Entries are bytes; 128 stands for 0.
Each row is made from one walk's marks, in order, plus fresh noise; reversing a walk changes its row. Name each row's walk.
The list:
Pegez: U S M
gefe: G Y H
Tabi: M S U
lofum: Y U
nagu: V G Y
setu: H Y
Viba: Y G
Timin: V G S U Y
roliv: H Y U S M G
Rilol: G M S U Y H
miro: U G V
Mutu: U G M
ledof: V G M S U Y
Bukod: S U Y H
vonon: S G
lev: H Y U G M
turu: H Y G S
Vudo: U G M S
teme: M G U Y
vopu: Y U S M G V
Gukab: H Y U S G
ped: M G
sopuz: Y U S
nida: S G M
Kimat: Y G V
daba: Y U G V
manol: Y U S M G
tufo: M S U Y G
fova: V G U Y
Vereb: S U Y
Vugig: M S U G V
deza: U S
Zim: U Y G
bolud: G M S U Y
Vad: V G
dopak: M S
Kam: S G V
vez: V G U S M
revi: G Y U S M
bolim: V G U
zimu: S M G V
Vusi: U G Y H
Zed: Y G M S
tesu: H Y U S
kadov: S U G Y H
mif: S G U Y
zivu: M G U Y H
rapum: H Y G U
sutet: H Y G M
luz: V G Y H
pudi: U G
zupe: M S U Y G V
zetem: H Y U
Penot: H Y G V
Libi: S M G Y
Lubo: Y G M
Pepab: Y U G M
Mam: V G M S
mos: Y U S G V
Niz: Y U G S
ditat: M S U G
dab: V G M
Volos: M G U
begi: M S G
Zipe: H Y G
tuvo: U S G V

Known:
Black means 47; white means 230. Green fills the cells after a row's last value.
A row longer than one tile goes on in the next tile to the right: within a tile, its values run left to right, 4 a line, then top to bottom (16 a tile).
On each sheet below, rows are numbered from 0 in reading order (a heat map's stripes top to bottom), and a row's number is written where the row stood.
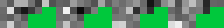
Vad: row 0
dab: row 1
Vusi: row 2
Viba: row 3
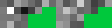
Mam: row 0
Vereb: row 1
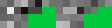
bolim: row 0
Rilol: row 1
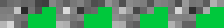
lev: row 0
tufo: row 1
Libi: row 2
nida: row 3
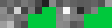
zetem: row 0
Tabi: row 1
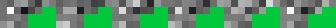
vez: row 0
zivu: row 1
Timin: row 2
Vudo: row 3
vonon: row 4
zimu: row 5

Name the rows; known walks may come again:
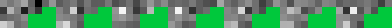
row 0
pudi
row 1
sutet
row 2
dopak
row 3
Pegez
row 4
Gukab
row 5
Libi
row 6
setu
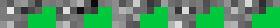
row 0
ledof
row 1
miro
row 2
Vereb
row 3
Zipe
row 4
mos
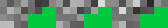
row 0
manol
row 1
vonon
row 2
Timin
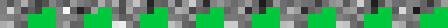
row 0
vopu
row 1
zimu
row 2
Viba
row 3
mif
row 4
Vusi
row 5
Rilol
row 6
Niz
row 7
Vudo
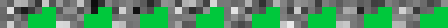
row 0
Vad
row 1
Zim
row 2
Mutu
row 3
Kam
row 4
deza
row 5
gefe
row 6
zivu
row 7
tufo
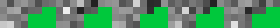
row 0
Zed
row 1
tuvo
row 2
sopuz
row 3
zetem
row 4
luz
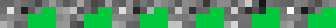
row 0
ditat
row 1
Bukod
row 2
begi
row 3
bolud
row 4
fova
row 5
Vugig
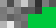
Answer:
Kimat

